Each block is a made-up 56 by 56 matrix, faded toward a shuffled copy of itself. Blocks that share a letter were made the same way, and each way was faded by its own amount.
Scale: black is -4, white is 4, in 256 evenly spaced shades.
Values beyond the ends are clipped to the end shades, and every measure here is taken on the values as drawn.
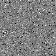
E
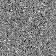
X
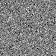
X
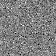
X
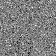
X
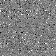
E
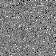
E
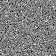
X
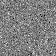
X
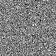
X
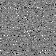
E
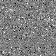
E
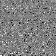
E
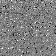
E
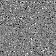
E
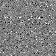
E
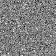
X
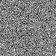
X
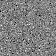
X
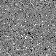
E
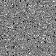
E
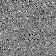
E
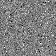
X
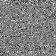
E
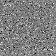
E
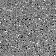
E
